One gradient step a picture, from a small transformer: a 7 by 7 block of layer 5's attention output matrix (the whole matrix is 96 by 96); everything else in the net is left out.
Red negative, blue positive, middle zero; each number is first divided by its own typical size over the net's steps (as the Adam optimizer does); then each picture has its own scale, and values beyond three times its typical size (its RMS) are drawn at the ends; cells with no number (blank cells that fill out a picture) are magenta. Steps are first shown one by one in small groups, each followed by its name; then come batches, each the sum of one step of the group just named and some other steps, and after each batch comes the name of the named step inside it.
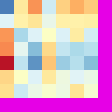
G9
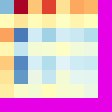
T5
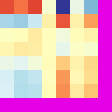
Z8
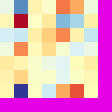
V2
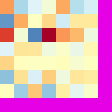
V2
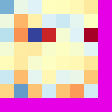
V2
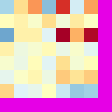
T5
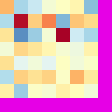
V2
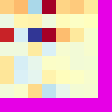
T5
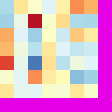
G9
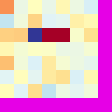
G9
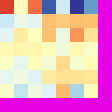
Z8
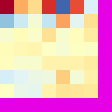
Z8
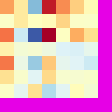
G9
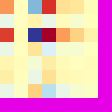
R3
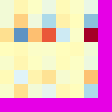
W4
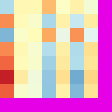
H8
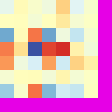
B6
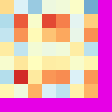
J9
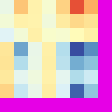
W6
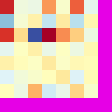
R3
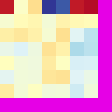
W6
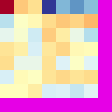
B6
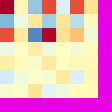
R3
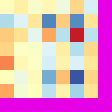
H8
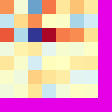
R3
